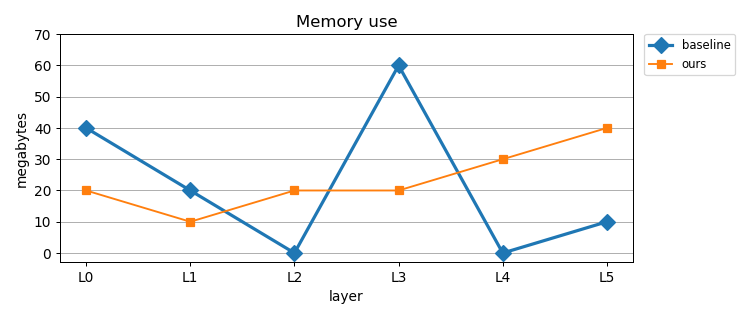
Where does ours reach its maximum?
L5
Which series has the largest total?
ours
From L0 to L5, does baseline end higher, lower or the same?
lower
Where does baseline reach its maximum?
L3
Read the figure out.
Title: Memory use
x-axis: layer, ticks L0 L1 L2 L3 L4 L5
y-axis: megabytes, ticks 0 10 20 30 40 50 60 70
Legend: baseline, ours
Values:
baseline: 40 20 0 60 0 10
ours: 20 10 20 20 30 40
